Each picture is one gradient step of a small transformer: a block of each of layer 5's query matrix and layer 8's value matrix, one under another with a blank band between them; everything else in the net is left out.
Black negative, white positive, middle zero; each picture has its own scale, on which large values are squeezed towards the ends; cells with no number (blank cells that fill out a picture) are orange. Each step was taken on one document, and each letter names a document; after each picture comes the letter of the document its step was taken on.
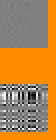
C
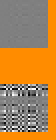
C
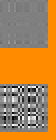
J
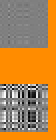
C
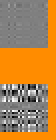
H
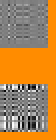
H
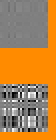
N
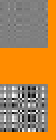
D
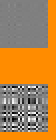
J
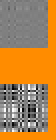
N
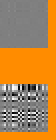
H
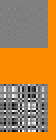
D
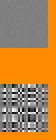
D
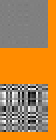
C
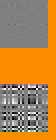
J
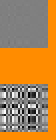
C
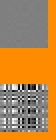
H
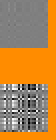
H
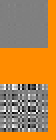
H
